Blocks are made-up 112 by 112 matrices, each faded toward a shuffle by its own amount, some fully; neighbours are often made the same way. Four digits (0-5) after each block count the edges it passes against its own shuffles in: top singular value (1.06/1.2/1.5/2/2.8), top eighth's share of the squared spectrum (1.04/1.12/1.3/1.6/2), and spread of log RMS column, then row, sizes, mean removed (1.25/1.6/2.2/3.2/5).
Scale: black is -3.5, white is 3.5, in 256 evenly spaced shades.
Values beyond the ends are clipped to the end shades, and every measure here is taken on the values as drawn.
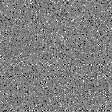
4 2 0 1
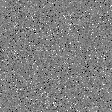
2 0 0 0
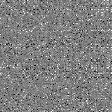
4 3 1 2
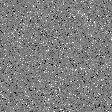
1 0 0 0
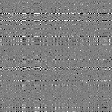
5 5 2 4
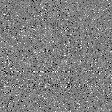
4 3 1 2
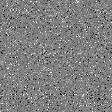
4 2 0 2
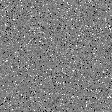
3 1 0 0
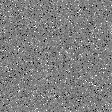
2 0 0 0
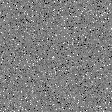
0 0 0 0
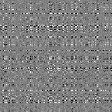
5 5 3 4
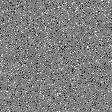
0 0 0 0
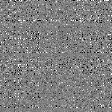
3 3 3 4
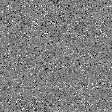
2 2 1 2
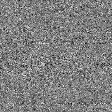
1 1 0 3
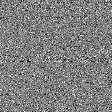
1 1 0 3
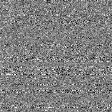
2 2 0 4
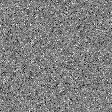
0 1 0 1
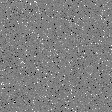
0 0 0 0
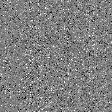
1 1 2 0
